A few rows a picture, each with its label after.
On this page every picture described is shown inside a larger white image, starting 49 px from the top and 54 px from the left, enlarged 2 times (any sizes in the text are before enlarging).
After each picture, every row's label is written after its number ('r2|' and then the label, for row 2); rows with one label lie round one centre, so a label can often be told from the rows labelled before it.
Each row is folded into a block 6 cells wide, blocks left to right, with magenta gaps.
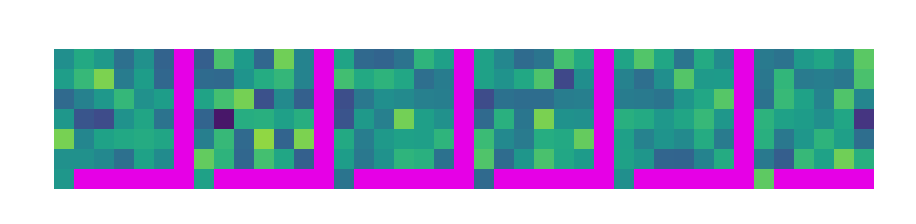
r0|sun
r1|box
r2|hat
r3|hat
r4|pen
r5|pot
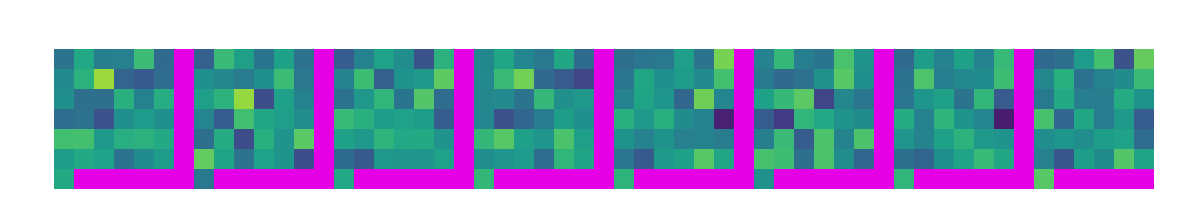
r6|sun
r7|box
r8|pot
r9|sun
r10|pot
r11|box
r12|pot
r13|pot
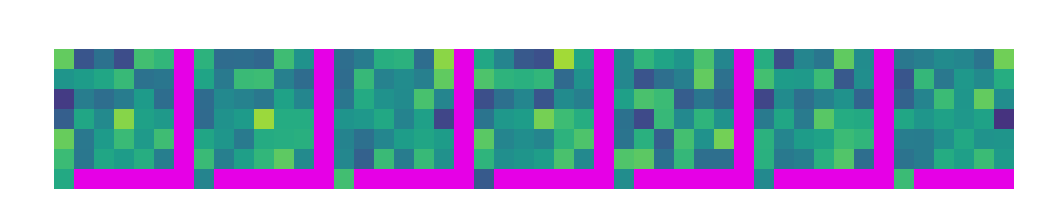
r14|hat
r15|hat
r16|pot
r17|hat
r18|box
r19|hat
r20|pot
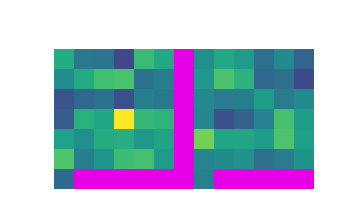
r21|hat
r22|sun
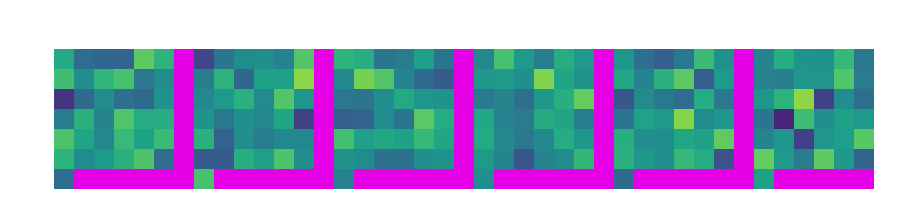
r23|hat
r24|pot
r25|sun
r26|pen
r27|hat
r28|box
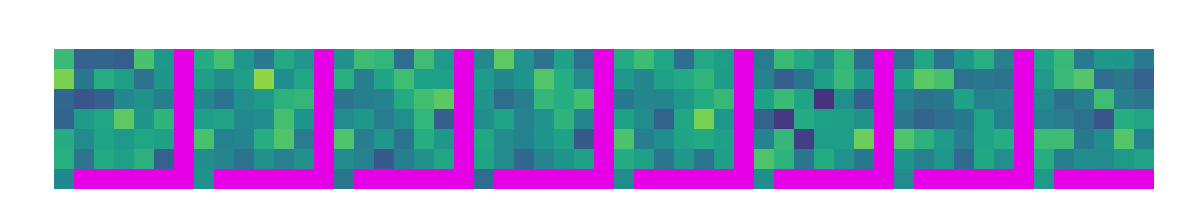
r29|hat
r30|pen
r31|pen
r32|pen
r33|pen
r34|box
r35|sun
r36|sun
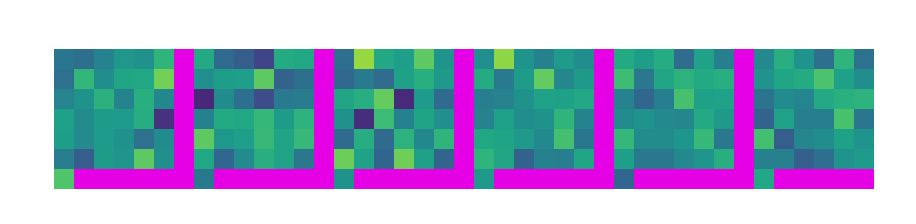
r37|pot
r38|hat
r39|box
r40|pen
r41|pen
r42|pen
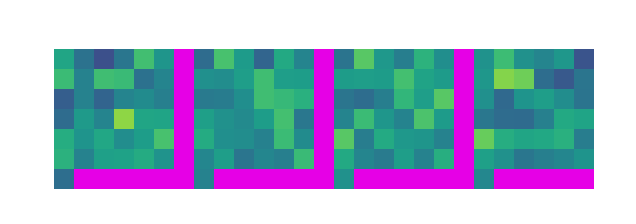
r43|hat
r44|pen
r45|pen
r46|sun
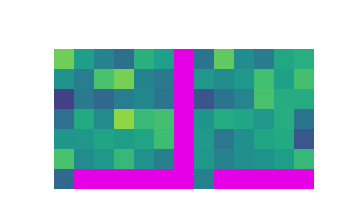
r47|hat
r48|pen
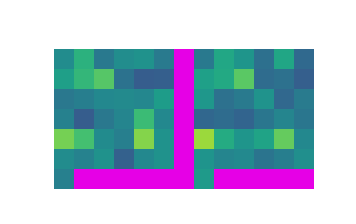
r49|sun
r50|sun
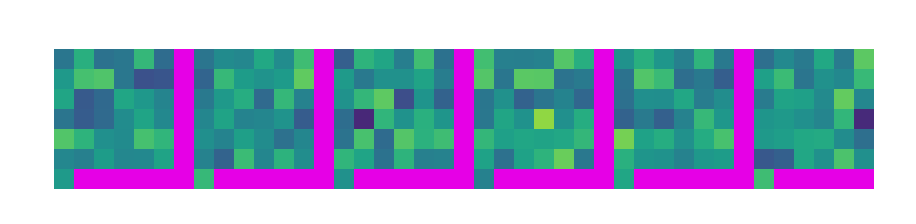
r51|sun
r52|pot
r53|box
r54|hat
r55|sun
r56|pot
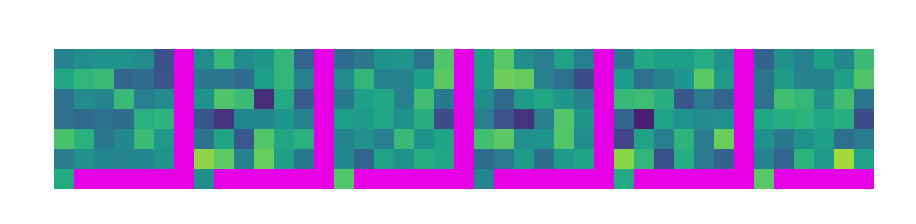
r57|sun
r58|box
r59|pot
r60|sun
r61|box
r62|pot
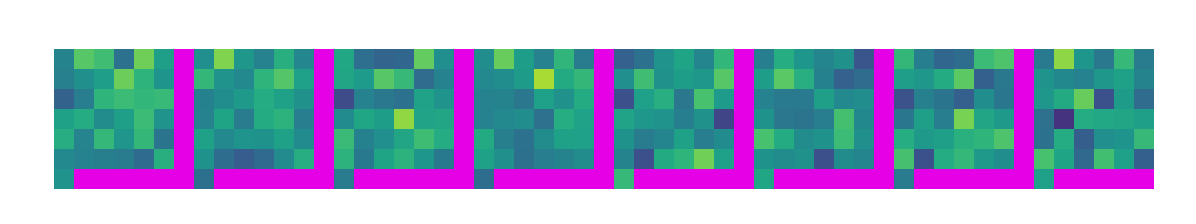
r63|pen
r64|pen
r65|hat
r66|pen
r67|pot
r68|sun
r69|hat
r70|box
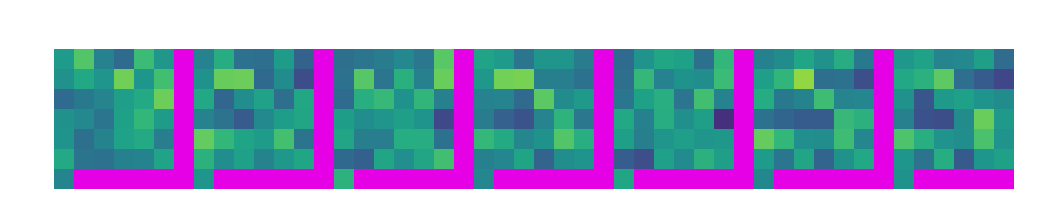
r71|pen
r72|sun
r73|pot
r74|sun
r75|pot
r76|sun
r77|sun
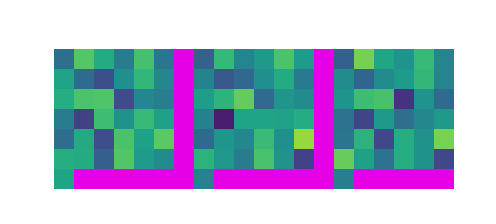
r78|box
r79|box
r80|box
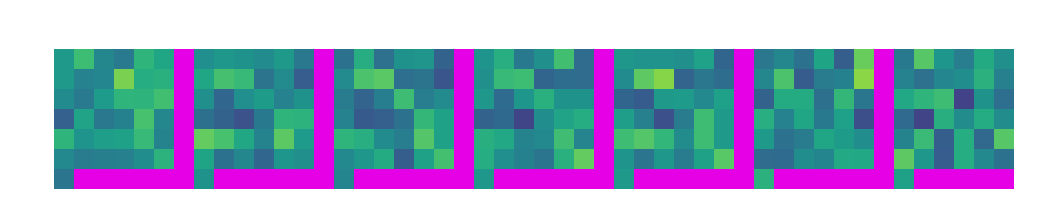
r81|pen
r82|sun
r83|sun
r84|sun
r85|sun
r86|pot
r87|box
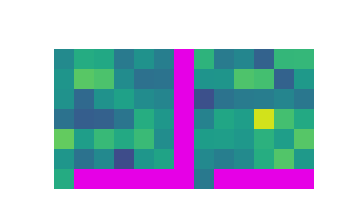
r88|sun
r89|hat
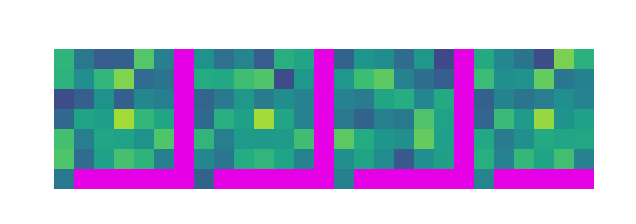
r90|hat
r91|hat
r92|sun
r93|hat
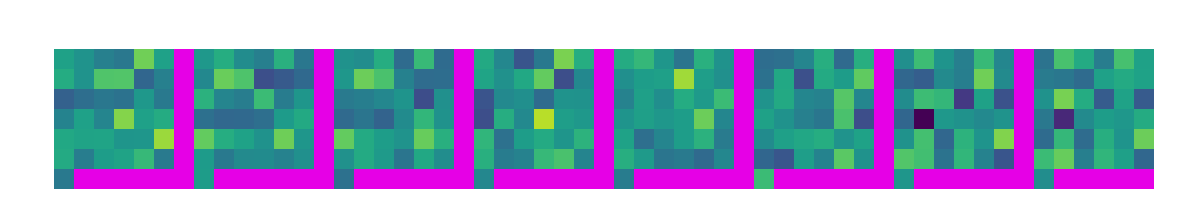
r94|hat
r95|sun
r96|sun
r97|hat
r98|pen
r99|pot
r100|box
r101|box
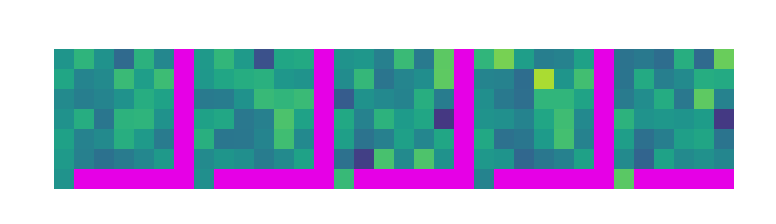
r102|pen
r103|pen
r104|pot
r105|pen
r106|pot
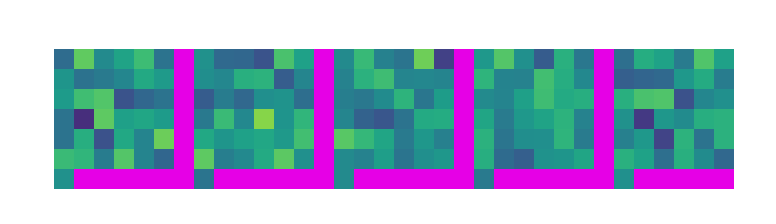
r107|box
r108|hat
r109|sun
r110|pen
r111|box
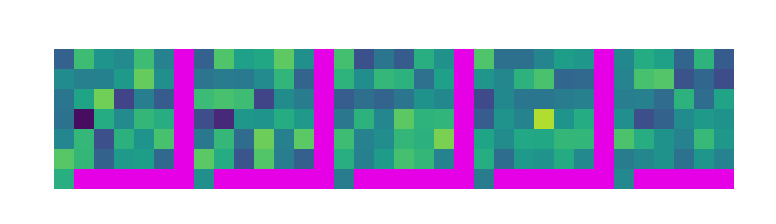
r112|box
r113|box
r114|hat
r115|hat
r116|sun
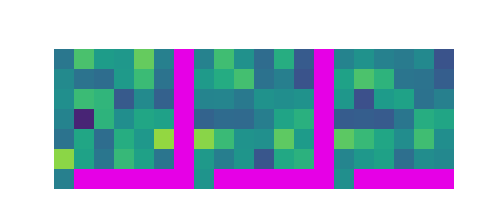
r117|box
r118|sun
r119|sun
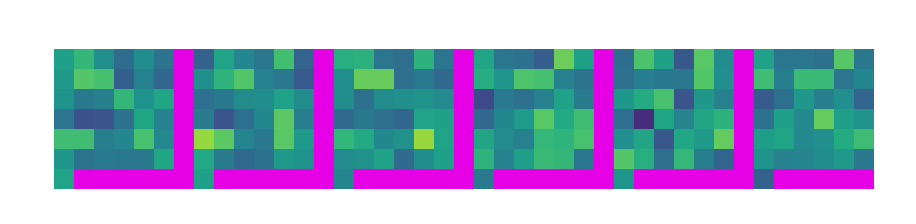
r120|sun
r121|sun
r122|sun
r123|hat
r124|box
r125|hat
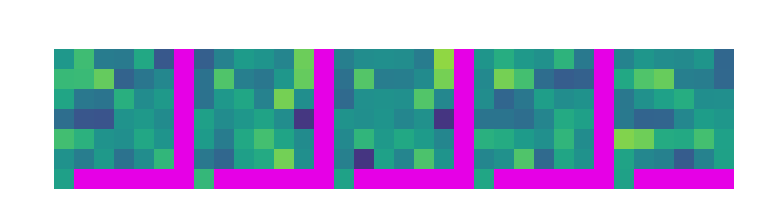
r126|sun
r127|pot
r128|pot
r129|sun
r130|sun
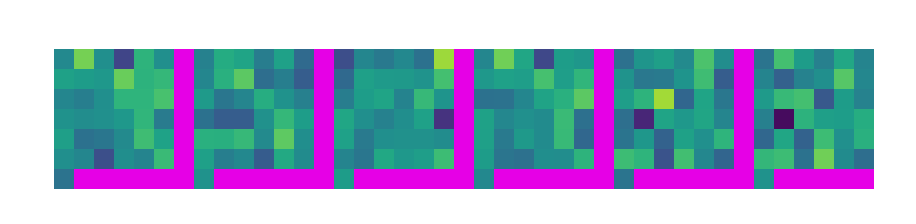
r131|pen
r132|sun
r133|pot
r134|pen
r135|box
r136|box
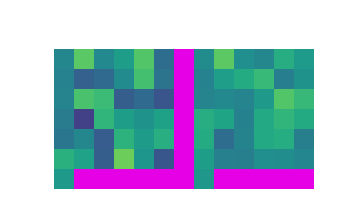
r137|box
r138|pen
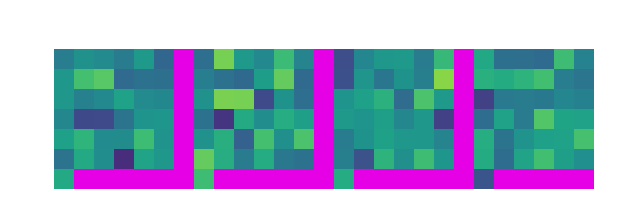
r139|sun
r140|box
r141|pot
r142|hat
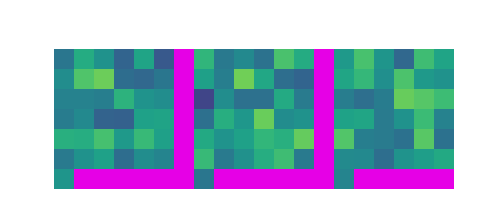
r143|sun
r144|hat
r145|pen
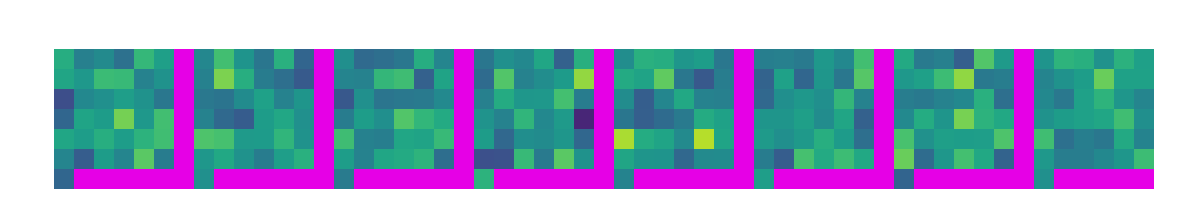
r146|hat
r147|sun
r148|hat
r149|pot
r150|sun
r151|pot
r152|hat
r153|pen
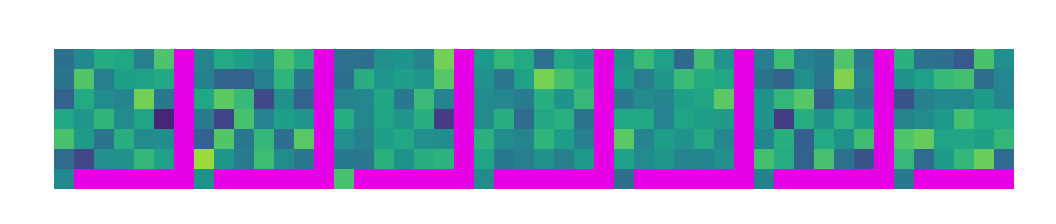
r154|pot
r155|box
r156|pot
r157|pen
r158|pen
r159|box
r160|hat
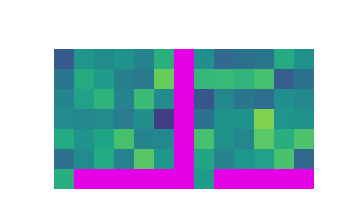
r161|pot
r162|hat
